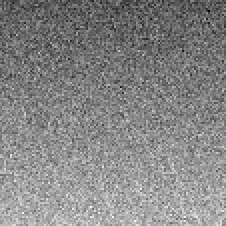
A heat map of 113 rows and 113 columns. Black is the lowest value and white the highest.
Stripes: none. Slope: up to the bottom. Odd rows or columns: none. Histogram: bell-shaped. Grain: fine.
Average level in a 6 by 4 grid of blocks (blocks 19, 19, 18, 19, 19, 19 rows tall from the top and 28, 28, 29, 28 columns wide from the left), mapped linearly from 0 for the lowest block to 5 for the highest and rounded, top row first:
0 0 0 0 / 1 1 1 1 / 2 2 2 2 / 3 3 3 3 / 4 4 4 4 / 5 5 5 5
